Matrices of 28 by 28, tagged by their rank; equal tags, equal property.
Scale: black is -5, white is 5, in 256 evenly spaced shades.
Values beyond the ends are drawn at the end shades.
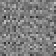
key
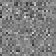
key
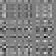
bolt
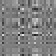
bolt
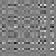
bolt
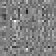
key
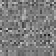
key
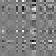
bolt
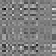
bolt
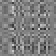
bolt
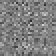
key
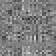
key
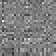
key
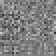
key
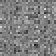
key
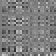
bolt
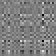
bolt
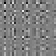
bolt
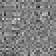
key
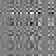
bolt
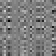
bolt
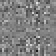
key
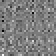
key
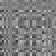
bolt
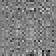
key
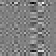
bolt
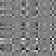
bolt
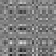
bolt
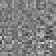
key
